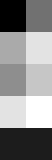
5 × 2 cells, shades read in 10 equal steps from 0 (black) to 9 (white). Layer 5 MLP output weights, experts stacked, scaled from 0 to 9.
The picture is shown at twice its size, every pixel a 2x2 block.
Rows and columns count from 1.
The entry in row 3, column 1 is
5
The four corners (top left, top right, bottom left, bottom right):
0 4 1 1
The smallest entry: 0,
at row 1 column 1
